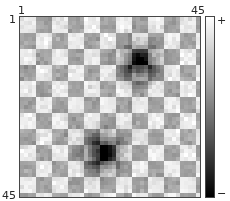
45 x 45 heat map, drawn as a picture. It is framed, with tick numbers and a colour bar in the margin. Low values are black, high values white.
Ninth with the lowest average: bottom middle. Slope: none. Dips: two.
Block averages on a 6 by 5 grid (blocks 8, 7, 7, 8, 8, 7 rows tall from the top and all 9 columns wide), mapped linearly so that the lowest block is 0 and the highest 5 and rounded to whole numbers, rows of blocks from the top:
55545
55405
55545
55455
54055
55455
